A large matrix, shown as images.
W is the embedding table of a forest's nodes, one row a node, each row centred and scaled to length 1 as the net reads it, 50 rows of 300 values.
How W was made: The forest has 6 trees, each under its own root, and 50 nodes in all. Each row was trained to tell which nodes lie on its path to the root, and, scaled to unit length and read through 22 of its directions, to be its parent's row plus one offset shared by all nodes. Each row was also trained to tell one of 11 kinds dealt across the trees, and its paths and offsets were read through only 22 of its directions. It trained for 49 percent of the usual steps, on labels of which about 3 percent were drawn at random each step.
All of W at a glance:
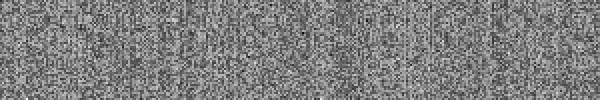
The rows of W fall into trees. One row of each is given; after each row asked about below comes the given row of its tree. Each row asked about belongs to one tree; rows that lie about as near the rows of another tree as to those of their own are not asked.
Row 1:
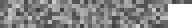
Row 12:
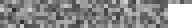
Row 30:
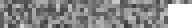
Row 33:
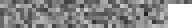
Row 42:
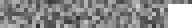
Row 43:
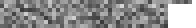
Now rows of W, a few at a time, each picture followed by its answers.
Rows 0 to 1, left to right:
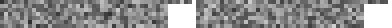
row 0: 42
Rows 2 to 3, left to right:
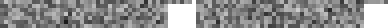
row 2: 33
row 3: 12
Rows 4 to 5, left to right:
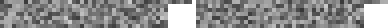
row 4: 1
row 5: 1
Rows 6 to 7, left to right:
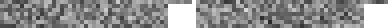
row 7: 33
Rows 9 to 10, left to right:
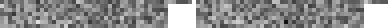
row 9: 33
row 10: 33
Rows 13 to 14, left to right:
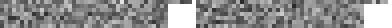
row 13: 12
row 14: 30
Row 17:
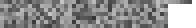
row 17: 43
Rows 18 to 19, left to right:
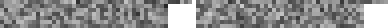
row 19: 1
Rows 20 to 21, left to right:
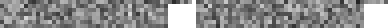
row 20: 1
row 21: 12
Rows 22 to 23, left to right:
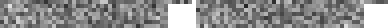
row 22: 33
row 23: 33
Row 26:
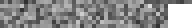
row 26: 1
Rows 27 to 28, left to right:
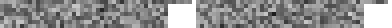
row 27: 1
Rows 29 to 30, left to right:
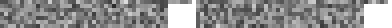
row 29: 12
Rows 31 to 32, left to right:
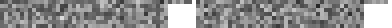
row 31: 42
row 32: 30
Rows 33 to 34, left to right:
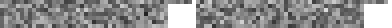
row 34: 12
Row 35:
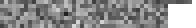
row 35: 1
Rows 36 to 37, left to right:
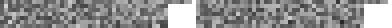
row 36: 43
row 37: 30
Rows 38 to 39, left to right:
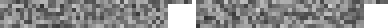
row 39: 12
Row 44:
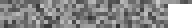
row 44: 43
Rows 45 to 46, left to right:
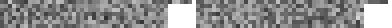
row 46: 33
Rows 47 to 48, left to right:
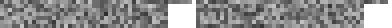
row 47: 1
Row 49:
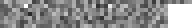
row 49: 33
